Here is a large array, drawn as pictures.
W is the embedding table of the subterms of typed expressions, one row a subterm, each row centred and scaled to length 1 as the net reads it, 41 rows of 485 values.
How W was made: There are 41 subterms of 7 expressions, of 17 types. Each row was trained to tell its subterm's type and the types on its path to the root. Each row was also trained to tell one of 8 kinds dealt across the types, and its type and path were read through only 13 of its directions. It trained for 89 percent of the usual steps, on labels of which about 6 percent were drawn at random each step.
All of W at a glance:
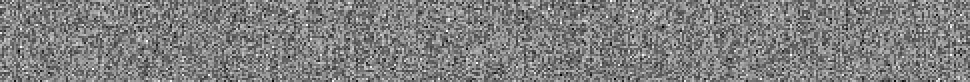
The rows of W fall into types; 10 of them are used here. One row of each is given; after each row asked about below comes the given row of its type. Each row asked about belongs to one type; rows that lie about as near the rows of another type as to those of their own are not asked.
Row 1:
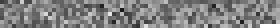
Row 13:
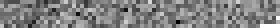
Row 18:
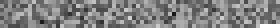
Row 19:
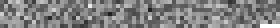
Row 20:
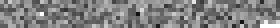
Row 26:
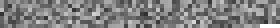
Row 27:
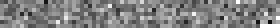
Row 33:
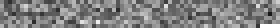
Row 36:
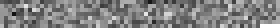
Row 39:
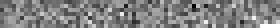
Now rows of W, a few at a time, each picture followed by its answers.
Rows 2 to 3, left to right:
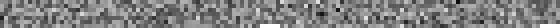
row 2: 20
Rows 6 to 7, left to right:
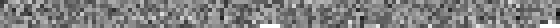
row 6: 19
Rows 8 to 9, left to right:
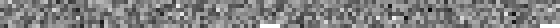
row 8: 20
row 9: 19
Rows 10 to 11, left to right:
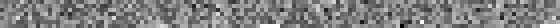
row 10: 18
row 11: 1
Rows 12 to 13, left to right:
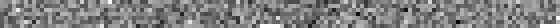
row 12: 20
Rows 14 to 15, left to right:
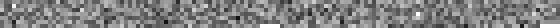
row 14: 26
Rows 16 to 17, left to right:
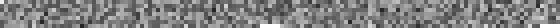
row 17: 20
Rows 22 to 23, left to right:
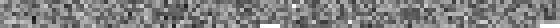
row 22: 33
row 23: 1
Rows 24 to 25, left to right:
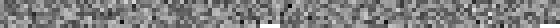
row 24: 33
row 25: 26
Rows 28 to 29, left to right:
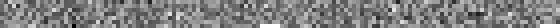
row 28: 19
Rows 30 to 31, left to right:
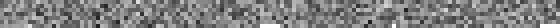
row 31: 33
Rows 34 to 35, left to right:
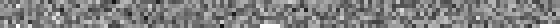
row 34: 36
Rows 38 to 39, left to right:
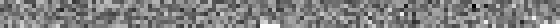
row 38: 33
